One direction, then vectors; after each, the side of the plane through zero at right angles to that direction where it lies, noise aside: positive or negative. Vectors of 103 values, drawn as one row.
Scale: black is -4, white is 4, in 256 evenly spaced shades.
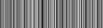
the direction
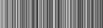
negative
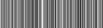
negative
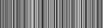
positive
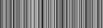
positive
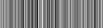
negative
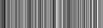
negative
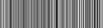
positive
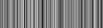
positive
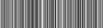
negative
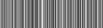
negative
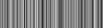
positive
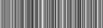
negative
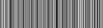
positive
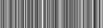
negative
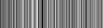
positive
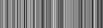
positive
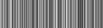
negative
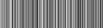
negative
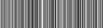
negative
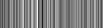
positive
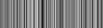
positive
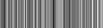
negative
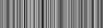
positive
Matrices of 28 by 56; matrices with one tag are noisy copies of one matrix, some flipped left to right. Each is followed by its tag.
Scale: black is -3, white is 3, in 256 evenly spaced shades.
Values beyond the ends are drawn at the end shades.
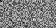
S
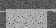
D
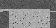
D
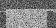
D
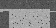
D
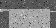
D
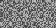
S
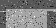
D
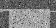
D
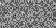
S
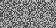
S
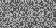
S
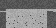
D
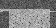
D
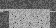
D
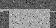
D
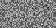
S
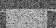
D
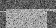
D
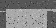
D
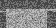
D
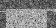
D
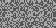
S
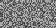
S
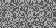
S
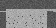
D
